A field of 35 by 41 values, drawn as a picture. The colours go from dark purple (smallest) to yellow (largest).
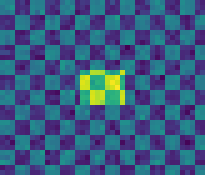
Ninth with the highest average: centre. Odd patch: higher, in the centre. Average level on the scale: 30%.
